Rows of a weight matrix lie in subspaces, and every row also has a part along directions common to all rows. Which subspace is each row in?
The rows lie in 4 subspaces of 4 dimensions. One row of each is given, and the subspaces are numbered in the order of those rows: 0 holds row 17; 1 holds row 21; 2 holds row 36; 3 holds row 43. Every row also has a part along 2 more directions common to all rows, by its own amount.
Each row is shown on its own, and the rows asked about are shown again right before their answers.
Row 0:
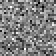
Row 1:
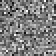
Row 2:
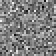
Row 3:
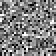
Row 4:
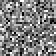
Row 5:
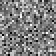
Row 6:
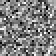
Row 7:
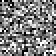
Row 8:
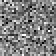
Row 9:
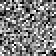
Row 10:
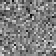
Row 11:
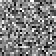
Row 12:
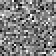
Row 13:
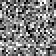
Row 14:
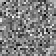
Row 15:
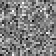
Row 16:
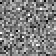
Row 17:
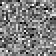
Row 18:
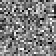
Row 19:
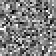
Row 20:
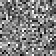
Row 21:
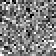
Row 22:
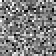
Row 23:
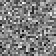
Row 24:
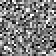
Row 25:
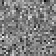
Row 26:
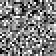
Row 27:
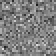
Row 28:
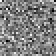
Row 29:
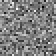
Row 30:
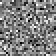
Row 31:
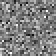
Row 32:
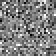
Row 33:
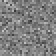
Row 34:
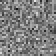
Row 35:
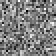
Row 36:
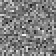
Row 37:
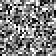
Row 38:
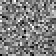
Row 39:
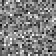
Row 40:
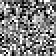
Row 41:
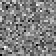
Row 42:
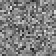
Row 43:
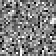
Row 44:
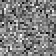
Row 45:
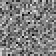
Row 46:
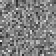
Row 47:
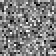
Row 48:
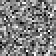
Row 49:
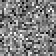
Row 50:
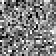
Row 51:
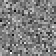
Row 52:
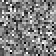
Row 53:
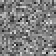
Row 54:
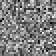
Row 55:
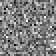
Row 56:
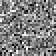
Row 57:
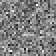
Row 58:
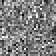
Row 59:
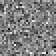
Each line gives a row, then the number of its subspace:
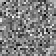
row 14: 0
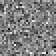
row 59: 1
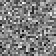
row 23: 0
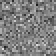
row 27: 1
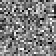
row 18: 2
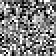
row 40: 3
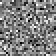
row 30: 1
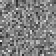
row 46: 3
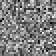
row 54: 0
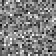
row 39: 3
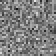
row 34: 3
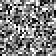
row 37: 0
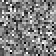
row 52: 2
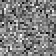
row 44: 3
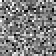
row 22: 2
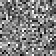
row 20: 0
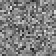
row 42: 0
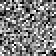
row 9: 1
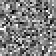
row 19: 0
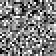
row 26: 3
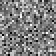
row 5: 3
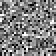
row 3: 2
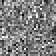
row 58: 3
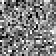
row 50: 3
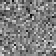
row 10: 1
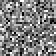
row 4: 3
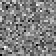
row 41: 1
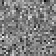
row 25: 3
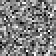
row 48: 0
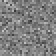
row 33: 2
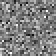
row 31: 1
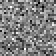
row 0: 0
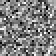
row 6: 0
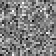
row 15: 3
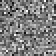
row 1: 2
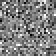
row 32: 0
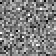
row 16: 1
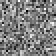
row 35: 0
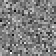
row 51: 2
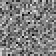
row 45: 3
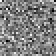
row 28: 2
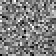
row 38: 1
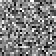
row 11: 0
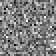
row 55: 1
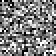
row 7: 2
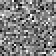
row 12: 1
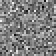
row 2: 2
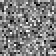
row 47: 1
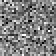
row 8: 2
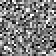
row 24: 1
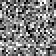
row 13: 0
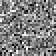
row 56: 2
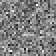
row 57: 2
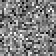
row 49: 3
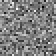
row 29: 2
